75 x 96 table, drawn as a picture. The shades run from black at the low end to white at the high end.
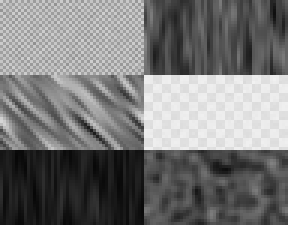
The table splits into 3 rows of 2 panels. Panel 1,1: high, checkered. Panel 1,2: low, streaked downward. Panel 2,1: middling, slanting down to the right, strong in contrast. Panel 2,2: very high, checkered, faint in contrast. Panel 3,1: very low, streaked downward, faint in contrast. Panel 3,2: low, blotchy.
